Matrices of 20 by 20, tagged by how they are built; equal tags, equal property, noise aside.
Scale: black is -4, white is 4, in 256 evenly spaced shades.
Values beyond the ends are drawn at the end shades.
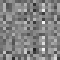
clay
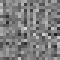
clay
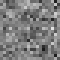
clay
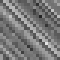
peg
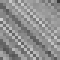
peg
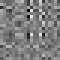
clay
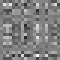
clay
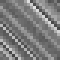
peg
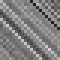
peg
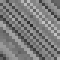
peg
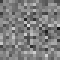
clay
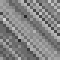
peg
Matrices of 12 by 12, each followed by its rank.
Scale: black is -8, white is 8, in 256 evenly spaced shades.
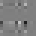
one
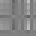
one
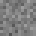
full rank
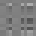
one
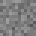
full rank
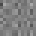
two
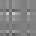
one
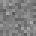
full rank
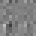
two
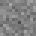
full rank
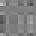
one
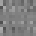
two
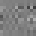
two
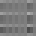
one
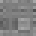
two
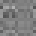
two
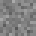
full rank
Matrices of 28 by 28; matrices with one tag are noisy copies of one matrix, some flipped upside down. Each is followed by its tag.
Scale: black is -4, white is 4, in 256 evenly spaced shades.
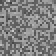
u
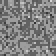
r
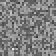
r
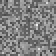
r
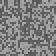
r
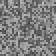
r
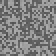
r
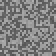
u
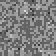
r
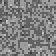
r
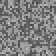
r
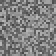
u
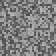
u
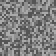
r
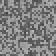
r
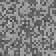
r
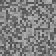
u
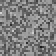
u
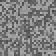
r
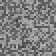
u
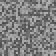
r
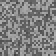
r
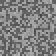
u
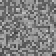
u
